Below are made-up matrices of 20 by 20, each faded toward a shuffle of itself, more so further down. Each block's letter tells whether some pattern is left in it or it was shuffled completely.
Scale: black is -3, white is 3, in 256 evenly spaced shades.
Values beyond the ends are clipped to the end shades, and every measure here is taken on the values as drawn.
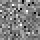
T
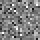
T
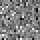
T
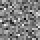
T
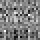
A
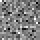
T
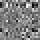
A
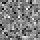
T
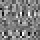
A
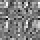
A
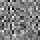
A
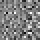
A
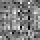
A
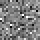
T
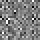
A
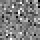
T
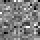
A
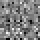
A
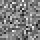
T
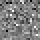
T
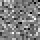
T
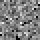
T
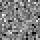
T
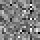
A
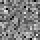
T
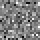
T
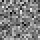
T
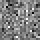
T
